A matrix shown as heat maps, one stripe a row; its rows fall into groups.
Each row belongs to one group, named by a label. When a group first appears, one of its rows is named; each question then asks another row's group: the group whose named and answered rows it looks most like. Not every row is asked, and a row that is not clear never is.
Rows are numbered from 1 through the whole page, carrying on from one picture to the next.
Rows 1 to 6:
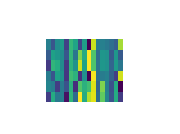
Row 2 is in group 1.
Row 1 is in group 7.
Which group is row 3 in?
1
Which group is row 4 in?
7
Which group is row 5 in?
1
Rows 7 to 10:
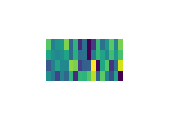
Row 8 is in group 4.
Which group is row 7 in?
4
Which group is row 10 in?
1
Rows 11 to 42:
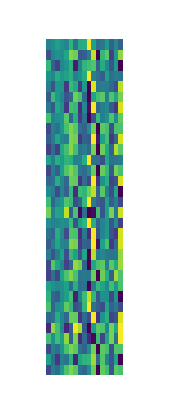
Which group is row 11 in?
1
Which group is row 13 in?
1
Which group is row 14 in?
1
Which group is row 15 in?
7
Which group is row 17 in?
7
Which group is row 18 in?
4
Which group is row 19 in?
7
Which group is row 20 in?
7
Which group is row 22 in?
1
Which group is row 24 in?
7
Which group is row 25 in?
1
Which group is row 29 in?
7
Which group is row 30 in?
7
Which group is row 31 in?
7
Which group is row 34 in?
4
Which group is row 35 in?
1
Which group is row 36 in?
1
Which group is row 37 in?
7
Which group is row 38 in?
4
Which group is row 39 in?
4
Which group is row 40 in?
7
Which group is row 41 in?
1
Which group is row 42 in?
7
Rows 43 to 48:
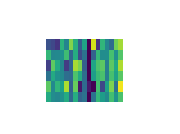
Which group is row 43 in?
7
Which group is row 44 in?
4
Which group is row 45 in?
4
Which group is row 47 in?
4
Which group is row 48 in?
4
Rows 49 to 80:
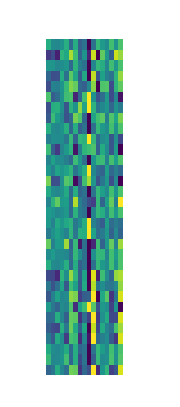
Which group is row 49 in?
4
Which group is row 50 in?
7
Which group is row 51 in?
4
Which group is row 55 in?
1
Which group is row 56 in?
4
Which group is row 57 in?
4
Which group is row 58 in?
1
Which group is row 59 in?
1
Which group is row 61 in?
1
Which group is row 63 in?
4
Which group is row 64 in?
4
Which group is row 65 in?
4
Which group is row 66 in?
1
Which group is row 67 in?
1
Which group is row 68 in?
4
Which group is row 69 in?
4
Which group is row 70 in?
4
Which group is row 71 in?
7
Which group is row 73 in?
7
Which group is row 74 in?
1
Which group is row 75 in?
7
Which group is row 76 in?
7
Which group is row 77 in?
7
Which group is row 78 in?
4
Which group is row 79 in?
4
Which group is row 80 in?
7
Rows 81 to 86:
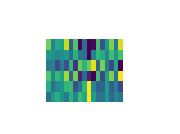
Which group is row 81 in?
4
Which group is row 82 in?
4
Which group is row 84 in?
4
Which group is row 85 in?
1
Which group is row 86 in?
1
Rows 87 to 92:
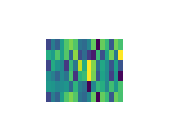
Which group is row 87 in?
7
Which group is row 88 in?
4
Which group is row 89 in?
1
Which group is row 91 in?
4
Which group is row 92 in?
7
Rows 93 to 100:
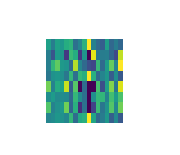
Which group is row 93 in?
1
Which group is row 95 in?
4
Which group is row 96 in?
1
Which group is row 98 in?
4
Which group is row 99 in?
4
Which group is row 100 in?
1
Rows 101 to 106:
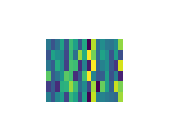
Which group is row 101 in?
7
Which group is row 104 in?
1
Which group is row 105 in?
7
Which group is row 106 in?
7
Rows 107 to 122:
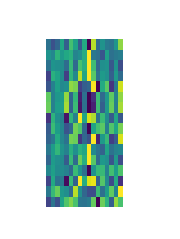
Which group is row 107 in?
7
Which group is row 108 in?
1
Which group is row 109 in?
1
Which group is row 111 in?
7
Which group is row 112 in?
4
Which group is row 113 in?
4
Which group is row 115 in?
4
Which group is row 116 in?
7
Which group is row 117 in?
1
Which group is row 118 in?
1
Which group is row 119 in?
4
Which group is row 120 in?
1
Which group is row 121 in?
4
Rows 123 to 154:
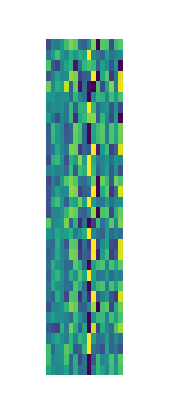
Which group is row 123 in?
7
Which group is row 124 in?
1
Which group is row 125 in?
1
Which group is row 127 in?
4
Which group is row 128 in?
4
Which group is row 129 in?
1
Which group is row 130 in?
1
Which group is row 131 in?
4
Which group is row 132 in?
4
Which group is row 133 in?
7
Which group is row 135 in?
1
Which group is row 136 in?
7
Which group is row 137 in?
7
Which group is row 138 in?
1
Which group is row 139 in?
7
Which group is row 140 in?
4
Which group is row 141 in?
1
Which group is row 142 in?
7
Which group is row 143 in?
7
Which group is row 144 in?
4
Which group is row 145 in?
1
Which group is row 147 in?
7
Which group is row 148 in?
7
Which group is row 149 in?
4
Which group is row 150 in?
7
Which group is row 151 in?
1
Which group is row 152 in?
1
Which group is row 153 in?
4
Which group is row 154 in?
4
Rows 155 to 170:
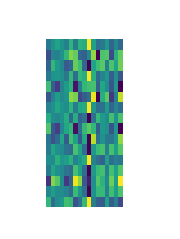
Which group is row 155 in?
1
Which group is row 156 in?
7
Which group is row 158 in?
1
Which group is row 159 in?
1
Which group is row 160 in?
7
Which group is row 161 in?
1
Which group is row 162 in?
4
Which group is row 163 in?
1
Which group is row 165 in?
4
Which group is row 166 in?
1
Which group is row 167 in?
4
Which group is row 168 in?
4
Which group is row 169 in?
4
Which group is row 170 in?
1
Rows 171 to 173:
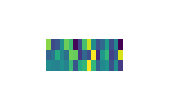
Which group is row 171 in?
1
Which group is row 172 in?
7
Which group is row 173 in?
1
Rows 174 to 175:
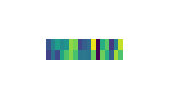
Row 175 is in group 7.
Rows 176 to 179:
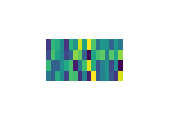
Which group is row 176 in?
1
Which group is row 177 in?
4
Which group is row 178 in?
1
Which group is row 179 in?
7
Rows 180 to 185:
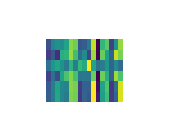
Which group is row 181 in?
7
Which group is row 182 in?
1
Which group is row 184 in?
7
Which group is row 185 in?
7
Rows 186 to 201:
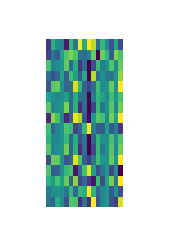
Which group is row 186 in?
1
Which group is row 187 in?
7
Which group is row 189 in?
7
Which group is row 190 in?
4
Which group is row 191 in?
4
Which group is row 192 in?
4
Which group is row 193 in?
4
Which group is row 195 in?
4
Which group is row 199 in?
4
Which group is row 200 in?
1
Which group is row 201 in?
7
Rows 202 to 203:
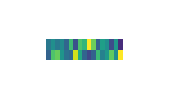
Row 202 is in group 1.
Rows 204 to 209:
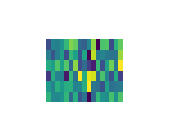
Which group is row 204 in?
7
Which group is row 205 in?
7
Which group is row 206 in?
4
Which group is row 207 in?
1
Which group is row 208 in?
1
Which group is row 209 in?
4
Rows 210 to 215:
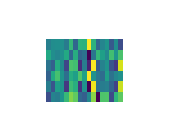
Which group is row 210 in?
1
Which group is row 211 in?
4
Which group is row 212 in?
7
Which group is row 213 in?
1
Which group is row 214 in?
7
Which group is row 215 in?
7
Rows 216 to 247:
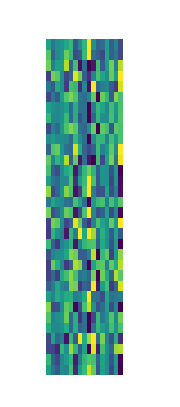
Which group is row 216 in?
1
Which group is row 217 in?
1
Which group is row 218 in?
4
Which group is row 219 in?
4
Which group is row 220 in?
7
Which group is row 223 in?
4
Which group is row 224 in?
7
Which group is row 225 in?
4
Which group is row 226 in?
4
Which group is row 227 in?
4
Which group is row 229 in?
1
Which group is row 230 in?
1
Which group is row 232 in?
1
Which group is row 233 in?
4
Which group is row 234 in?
1
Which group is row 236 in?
7
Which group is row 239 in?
7
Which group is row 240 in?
1
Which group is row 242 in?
4
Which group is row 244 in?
1
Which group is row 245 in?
7
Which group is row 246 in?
1
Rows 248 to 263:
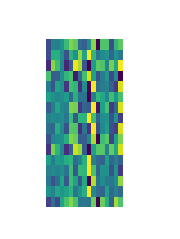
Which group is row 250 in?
4
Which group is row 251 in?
1
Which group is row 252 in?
7
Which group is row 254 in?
7
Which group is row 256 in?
7
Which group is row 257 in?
7
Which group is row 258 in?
4
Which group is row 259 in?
1
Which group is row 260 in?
1
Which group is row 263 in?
7
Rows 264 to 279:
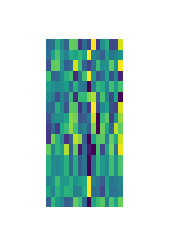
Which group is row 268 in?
4
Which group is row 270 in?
7
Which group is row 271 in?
7
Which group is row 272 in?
7
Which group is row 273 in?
4
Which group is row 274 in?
4
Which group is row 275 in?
4
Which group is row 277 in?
1
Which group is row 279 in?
4
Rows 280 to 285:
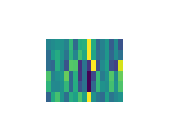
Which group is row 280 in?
1
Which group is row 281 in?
1
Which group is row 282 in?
7
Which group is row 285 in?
1
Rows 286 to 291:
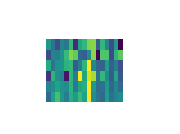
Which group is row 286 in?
1
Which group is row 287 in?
7
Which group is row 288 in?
1
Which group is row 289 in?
1
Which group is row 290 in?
1
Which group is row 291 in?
1
